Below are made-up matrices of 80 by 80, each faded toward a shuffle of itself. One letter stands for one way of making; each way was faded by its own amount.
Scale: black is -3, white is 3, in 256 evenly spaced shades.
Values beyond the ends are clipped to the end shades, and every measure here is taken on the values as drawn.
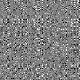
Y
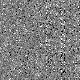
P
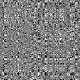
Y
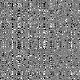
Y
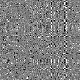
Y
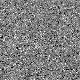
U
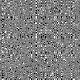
Y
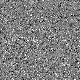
U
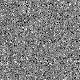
U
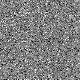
U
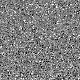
U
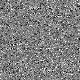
U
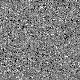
U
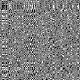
Y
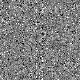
P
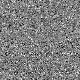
U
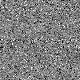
U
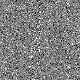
P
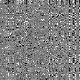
Y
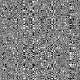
Y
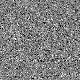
U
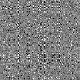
Y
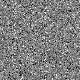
P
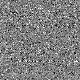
U
